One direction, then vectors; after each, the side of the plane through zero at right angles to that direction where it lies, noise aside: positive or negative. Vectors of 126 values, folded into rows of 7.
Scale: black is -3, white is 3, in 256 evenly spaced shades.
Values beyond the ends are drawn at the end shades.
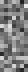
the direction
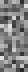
positive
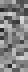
positive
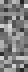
positive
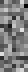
negative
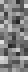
positive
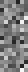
negative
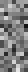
negative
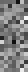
negative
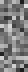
positive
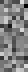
negative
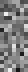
positive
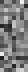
negative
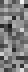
negative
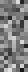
positive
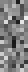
negative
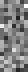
positive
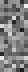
positive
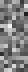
positive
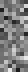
positive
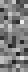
positive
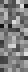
negative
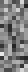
negative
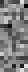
negative
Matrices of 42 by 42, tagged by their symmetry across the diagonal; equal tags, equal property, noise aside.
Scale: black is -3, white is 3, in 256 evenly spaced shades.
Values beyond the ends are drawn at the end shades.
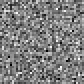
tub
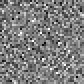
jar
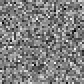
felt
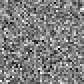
felt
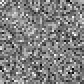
jar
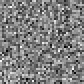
felt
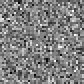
tub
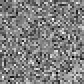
jar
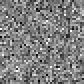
felt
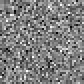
tub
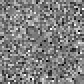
jar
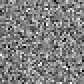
tub
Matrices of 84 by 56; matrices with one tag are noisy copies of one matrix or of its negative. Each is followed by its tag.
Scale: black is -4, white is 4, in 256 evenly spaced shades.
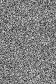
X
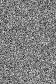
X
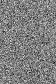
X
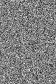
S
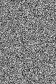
S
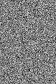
S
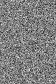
S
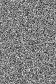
S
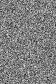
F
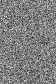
X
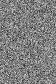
F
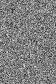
F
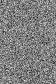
X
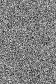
X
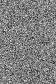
X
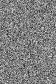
F
